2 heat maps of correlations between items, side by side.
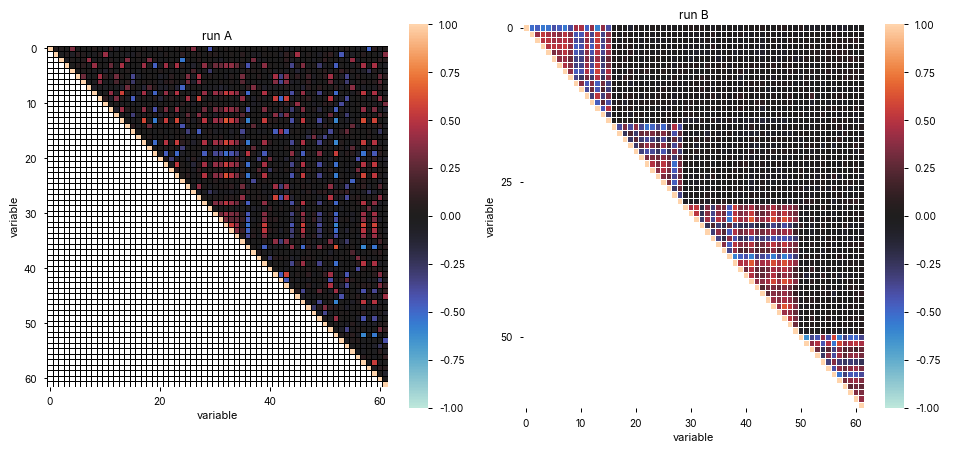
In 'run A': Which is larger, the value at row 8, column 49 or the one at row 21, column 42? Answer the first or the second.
the second
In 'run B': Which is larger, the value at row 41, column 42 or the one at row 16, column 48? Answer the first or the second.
the first
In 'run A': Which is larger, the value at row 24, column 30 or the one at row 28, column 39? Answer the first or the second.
the second
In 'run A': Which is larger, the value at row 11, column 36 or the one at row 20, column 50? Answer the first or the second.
the second
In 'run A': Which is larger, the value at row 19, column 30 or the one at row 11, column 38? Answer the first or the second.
the second
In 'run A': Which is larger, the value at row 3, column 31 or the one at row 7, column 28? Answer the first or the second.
the first
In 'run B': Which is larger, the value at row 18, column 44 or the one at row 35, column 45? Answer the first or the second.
the second
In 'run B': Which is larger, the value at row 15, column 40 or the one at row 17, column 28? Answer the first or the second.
the second
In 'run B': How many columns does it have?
62
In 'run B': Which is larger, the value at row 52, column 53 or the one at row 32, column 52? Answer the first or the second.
the first
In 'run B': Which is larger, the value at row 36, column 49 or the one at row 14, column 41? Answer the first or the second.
the first
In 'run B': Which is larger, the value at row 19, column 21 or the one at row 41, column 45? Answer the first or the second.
the second
